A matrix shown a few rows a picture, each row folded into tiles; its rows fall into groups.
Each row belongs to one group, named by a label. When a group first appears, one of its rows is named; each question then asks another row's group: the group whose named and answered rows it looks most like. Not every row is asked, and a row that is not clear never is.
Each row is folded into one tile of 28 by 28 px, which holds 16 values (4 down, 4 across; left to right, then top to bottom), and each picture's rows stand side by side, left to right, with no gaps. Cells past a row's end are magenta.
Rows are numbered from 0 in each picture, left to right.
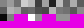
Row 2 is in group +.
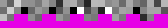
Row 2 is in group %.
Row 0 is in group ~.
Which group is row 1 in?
~
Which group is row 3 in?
%
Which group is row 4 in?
~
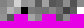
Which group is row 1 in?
+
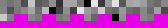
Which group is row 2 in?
%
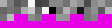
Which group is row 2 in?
~
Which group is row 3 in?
%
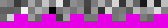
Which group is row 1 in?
~
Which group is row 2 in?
+
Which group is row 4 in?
+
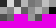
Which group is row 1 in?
~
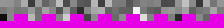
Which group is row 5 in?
+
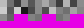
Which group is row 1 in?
%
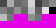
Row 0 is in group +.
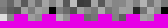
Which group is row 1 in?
~
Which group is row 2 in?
+
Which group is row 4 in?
~
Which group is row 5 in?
~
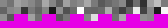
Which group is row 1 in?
~
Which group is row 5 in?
%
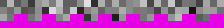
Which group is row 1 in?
%
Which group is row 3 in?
+
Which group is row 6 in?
~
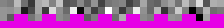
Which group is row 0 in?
~
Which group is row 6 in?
~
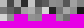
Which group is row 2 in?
~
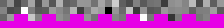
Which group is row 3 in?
~
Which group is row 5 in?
+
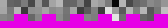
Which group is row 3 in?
%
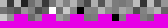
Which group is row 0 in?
+
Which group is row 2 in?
~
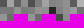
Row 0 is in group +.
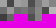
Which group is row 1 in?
%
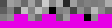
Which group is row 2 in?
+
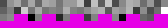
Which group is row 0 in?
%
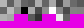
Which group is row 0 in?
~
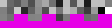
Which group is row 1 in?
%
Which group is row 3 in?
%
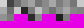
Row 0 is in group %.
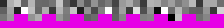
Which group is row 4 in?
%
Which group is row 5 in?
%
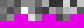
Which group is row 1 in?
+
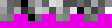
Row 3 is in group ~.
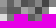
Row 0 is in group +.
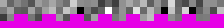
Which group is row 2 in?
~
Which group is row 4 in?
%
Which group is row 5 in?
~
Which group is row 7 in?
%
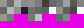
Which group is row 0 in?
~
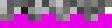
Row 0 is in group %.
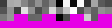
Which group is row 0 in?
%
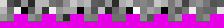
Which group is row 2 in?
~
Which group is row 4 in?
%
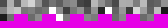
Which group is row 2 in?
+
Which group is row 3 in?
%
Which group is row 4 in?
%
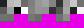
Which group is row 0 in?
%
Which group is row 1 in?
~
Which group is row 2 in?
%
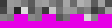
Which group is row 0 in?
%
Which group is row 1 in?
%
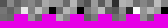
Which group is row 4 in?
%
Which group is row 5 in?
~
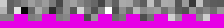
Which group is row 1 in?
~
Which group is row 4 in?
%
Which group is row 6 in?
+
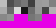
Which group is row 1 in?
%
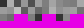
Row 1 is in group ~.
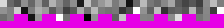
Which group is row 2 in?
+
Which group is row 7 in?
%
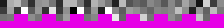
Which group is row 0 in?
%
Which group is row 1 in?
%
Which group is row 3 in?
%
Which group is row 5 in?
+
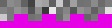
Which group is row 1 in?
%
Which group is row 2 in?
+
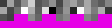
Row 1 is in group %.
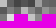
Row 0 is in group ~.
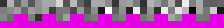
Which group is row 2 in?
+
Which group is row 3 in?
%
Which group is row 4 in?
%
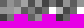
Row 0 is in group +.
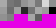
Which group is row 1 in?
~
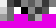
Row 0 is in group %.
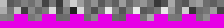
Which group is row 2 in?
%
